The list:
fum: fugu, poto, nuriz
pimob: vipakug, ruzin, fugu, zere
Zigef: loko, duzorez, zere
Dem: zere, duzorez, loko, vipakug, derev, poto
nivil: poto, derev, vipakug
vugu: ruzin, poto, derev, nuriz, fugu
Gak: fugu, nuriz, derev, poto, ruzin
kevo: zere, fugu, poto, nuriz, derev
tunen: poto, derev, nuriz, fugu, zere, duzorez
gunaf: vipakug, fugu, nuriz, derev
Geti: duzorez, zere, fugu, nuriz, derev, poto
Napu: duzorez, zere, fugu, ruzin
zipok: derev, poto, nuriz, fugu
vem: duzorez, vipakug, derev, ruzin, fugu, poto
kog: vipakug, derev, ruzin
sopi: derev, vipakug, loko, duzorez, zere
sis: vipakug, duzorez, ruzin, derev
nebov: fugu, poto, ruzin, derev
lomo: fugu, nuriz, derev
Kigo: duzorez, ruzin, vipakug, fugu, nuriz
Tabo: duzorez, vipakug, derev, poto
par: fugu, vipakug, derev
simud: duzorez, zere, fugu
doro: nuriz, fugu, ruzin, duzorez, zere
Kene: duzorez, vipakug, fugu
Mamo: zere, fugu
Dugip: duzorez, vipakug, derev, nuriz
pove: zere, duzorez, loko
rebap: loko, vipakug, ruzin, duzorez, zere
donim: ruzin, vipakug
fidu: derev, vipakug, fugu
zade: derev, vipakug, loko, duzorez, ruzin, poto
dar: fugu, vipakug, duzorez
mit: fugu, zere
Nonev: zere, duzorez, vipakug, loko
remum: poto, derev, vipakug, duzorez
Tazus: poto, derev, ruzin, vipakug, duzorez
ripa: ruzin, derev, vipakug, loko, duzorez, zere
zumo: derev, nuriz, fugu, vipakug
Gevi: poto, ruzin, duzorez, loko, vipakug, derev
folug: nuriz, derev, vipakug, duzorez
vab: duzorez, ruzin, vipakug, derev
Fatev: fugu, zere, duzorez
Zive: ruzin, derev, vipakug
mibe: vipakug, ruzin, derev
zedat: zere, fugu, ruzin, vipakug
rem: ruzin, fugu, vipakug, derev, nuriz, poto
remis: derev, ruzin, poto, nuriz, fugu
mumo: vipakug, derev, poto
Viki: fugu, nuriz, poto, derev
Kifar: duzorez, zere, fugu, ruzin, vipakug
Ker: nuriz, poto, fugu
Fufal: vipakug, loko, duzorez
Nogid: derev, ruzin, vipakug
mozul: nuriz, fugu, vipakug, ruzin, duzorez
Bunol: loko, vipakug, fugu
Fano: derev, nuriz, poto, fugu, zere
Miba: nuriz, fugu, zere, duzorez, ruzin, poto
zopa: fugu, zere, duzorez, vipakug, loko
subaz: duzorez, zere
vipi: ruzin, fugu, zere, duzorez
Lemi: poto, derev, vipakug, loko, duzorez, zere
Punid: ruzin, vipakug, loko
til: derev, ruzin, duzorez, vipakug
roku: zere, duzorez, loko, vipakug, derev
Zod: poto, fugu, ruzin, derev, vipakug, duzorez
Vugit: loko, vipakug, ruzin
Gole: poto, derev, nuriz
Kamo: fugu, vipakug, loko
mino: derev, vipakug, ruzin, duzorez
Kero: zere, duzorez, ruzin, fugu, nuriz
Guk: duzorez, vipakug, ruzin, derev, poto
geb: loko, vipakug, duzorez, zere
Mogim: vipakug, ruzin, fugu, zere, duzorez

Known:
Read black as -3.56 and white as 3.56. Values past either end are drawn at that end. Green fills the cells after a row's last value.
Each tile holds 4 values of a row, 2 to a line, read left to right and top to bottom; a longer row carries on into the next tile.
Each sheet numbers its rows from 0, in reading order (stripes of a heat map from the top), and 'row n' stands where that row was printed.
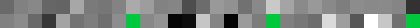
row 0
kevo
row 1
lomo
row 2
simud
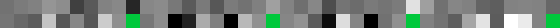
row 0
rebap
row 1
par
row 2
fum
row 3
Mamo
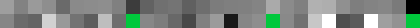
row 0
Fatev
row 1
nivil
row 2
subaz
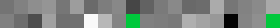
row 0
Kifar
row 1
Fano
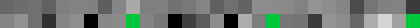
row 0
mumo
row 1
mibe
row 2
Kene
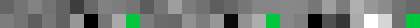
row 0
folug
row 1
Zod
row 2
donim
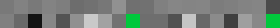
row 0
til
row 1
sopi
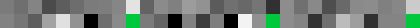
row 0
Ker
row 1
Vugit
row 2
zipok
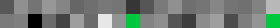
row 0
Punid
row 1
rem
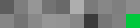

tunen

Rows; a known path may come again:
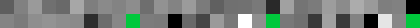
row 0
tunen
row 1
Punid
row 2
Fufal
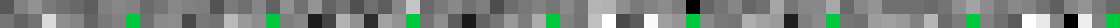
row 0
doro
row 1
Dem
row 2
nebov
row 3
Dugip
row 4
subaz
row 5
Fano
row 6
Miba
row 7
mit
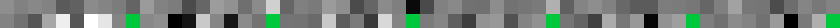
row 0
Mamo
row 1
lomo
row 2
geb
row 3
rem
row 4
mozul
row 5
remum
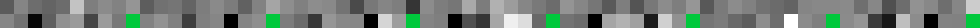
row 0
zumo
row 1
mumo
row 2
dar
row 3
donim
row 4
fidu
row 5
Kero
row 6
Viki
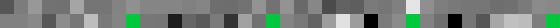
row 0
Geti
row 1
sis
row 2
Ker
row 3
Nogid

